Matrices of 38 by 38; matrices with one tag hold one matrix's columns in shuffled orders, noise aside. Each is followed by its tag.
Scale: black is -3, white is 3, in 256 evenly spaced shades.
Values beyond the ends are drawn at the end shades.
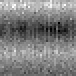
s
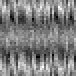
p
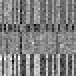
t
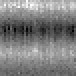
s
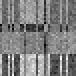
t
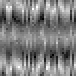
p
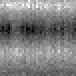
s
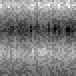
s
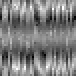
p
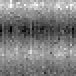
s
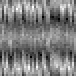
p
